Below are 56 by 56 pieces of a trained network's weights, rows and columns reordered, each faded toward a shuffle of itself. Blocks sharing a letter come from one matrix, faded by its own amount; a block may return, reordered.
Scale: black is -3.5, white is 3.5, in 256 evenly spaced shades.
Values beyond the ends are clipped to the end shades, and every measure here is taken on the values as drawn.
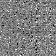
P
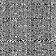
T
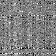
T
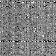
T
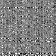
T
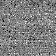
P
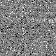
P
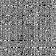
T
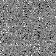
P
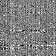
T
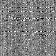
T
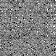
P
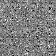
P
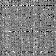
T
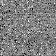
P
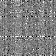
T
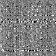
T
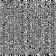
T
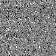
P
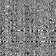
T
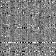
T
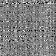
T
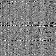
T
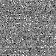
P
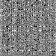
T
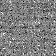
P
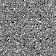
P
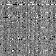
T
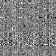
T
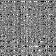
T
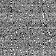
P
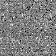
P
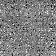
P
